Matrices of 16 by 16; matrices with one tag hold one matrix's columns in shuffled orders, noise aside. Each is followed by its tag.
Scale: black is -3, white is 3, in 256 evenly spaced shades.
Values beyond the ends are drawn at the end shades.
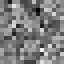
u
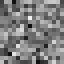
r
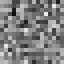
u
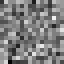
r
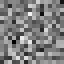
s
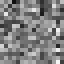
u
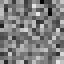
u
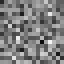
s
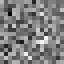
s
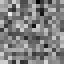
u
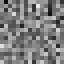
u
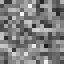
u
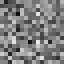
s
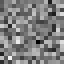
s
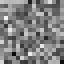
r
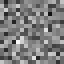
s
